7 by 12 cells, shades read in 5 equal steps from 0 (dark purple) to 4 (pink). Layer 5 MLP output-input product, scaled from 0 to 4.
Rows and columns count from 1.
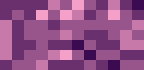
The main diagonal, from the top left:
1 2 2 2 1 4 1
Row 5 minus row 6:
0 0 -1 0 -2 -3 -2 2 -1 -1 2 2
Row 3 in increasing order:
1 1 2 2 2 2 2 2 2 2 3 3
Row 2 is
1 2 1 4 2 4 3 1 2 4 2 1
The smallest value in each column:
1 1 1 1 1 1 0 0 1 0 1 0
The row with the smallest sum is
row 7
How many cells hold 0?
4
